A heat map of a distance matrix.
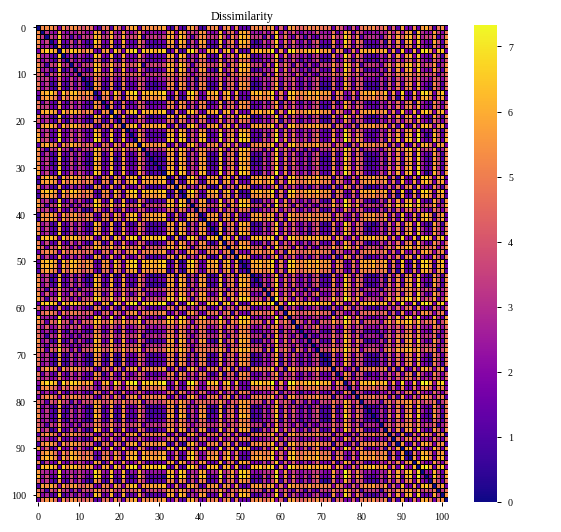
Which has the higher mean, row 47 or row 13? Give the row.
47
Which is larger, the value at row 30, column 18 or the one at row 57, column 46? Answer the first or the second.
the first
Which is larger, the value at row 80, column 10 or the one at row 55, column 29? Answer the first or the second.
the first
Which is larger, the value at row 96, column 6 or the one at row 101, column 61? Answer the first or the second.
the first
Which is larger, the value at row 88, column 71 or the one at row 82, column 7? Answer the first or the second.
the first
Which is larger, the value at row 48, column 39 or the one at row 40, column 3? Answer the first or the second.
the second
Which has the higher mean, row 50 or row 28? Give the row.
50
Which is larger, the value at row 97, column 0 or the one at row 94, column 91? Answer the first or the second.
the first
